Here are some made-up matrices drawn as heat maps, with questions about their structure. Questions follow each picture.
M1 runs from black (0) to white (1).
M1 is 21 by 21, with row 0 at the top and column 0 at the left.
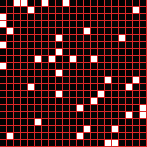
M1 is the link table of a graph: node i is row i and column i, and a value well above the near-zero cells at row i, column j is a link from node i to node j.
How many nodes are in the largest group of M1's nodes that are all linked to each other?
2
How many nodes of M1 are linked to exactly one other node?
8
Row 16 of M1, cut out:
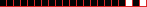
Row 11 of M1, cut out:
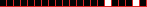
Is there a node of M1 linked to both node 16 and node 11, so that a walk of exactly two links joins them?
no
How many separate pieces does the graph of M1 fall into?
3
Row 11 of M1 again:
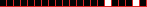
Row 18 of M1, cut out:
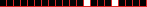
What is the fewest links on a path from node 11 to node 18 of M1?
4
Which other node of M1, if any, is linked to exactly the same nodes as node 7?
node 10
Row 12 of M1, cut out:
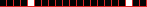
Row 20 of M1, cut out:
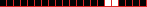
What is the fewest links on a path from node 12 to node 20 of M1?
3
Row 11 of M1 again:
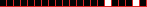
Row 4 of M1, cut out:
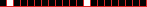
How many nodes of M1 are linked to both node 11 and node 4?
0
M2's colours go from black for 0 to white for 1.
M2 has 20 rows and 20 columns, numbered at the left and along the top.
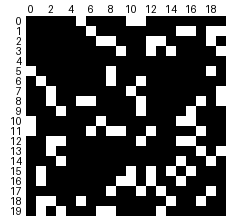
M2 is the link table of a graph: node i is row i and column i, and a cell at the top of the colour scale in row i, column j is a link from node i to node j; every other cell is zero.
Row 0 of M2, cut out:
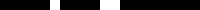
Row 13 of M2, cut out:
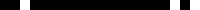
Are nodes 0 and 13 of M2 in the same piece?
yes
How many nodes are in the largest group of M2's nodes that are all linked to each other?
3
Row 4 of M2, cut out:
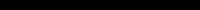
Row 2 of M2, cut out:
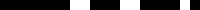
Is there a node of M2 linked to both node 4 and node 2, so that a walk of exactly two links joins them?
no
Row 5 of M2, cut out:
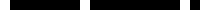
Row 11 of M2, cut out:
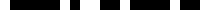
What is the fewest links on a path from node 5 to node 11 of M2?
2
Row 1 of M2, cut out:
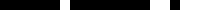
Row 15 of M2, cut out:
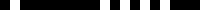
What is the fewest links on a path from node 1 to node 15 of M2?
1
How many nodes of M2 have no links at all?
1
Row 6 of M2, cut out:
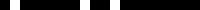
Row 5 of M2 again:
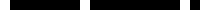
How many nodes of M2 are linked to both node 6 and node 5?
1
